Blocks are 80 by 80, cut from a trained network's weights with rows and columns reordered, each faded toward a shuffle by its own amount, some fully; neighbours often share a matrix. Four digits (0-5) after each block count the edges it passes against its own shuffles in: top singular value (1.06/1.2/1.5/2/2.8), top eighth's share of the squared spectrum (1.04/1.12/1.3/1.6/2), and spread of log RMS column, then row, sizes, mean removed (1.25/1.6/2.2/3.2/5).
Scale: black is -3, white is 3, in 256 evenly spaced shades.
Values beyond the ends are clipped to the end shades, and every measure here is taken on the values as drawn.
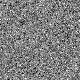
1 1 0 0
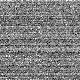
4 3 1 2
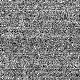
3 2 0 0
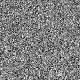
2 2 1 0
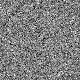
0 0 0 0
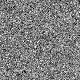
0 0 0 0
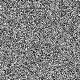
0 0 0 0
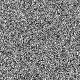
0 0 0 0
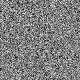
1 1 0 0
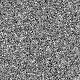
0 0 0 0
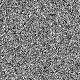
1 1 0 0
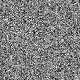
2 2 0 1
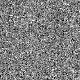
2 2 0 1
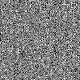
2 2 0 1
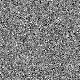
2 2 0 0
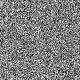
1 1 0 0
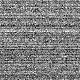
4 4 1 2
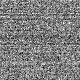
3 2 0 0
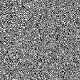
4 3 2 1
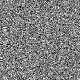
3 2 0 1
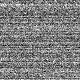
4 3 1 1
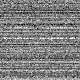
5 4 1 3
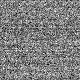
2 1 0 0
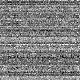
4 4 2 2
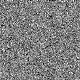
1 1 0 1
